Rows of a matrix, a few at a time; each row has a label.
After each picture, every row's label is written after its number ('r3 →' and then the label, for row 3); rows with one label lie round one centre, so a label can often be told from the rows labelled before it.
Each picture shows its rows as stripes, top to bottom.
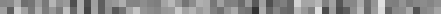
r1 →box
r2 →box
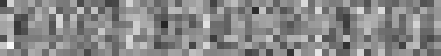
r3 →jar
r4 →box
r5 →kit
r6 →kit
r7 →kit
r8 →jar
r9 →kit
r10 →box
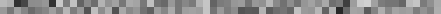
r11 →kit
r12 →box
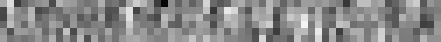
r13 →kit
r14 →jar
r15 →jar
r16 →jar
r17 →box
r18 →box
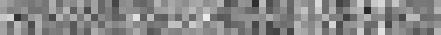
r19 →box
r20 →box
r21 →kit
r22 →box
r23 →box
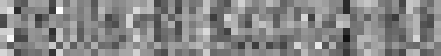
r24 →kit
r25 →kit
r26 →jar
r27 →jar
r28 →kit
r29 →kit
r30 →box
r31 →kit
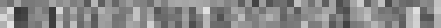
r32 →box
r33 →kit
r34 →kit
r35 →kit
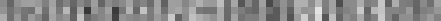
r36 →box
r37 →box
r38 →box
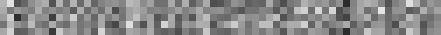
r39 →kit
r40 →box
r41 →kit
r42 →jar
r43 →kit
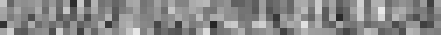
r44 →box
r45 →box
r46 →box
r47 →jar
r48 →kit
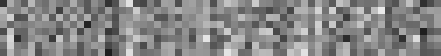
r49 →jar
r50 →box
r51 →kit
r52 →box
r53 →jar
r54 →kit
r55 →jar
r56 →jar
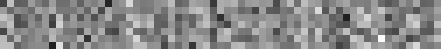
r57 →jar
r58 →box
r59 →kit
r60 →kit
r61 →jar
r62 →box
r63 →kit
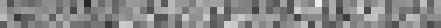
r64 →box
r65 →box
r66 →kit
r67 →jar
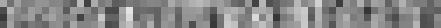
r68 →box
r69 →jar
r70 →jar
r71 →jar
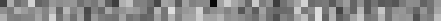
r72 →jar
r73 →box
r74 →box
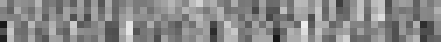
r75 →box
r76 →box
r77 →box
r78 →jar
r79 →jar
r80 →jar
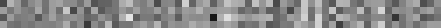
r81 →jar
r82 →box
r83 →jar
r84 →box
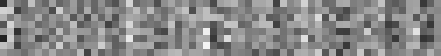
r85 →jar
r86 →kit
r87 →box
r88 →jar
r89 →kit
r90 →jar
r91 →kit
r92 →box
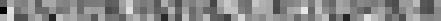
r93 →jar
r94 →jar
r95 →kit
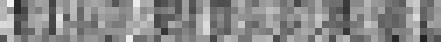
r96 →kit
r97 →kit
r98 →kit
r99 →kit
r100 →kit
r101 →jar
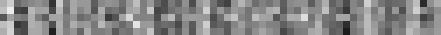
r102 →kit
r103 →kit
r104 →jar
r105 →kit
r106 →kit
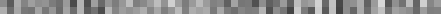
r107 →box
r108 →box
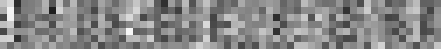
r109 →kit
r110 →kit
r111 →jar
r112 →kit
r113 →jar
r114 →kit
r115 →box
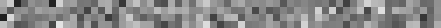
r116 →kit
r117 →box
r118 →jar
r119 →kit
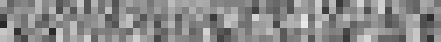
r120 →box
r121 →box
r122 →jar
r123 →jar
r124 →kit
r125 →kit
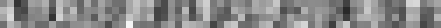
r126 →kit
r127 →kit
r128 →kit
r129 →jar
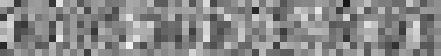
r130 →kit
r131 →box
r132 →jar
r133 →kit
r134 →kit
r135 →kit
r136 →jar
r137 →box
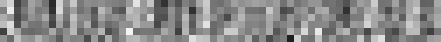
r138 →kit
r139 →kit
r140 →kit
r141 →kit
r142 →jar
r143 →box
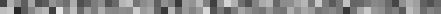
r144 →jar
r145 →kit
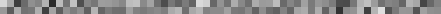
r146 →kit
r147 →box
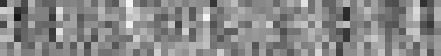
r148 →jar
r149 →kit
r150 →kit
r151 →jar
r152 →kit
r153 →kit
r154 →box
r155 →box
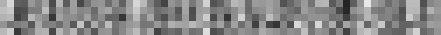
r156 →kit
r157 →kit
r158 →kit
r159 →box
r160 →kit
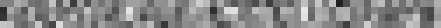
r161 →box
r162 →jar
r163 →jar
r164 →kit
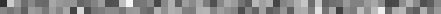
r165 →jar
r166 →box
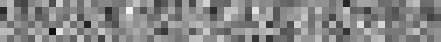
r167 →kit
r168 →jar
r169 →jar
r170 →box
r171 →kit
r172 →box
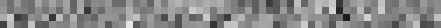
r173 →box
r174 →box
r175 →kit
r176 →jar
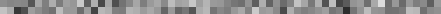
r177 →box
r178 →kit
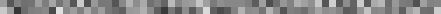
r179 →box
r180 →kit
